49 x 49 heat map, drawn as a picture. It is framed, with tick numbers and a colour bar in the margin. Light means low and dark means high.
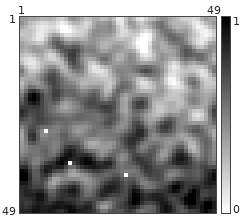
Three lone cells stand out, each far lower than its neighbours. No regular stripes run through it. There is an overall slope up to the bottom. The field is mottled with small blotches.
